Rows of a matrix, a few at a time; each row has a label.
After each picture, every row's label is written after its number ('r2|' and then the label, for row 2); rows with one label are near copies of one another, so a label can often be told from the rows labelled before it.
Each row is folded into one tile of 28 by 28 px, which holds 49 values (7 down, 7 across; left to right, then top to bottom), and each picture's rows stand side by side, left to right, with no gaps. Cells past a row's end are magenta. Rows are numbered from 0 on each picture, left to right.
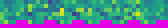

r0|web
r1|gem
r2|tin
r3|tin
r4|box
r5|web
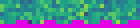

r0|gem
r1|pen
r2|box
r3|gem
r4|web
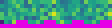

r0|pen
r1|box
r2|web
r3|box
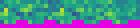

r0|tin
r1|gem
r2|tin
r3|box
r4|web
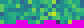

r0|gem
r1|box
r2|pen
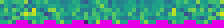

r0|box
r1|tin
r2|web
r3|pen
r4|web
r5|web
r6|tin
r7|box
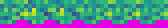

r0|box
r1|tin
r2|tin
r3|box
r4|box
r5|box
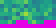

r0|box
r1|web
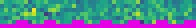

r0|box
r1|tin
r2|gem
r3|web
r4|box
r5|pen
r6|web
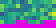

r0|gem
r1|box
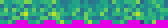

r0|box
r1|box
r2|web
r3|web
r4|box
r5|pen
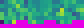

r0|pen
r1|web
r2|tin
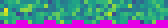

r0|tin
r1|gem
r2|web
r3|box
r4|gem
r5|pen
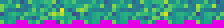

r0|gem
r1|box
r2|tin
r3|gem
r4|gem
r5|box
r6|gem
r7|gem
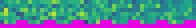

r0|tin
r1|box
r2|box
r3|pen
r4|gem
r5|gem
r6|web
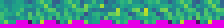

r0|web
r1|pen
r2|pen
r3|gem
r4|tin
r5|tin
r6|pen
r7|pen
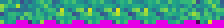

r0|gem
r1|pen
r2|tin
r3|tin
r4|tin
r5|tin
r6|box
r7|pen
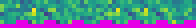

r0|gem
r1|tin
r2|pen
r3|box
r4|tin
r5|tin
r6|web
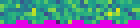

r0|gem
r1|tin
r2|pen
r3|box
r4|tin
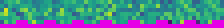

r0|tin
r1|web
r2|tin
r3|box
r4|gem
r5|gem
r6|pen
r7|pen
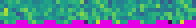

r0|tin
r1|web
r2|box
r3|pen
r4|web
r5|gem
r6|pen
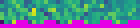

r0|pen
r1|tin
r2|pen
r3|gem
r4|web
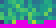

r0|pen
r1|web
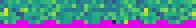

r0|tin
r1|box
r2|gem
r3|gem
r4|pen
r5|tin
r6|box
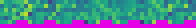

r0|box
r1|gem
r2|gem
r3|pen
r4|web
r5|pen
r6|gem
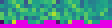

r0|pen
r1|box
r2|pen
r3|web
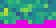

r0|tin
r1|gem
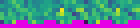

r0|pen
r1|web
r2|tin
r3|pen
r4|tin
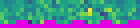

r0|web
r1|pen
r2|box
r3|tin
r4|web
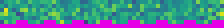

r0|tin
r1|box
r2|web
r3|pen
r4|gem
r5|gem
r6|web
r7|box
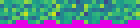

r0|box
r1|box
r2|gem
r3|gem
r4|box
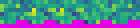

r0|gem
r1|tin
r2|tin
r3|pen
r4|gem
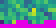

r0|pen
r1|tin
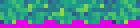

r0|pen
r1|gem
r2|tin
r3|gem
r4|pen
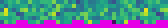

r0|tin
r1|box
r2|gem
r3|web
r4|pen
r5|tin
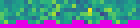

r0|web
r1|box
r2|gem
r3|tin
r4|web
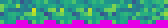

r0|gem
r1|tin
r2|tin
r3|tin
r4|gem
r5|box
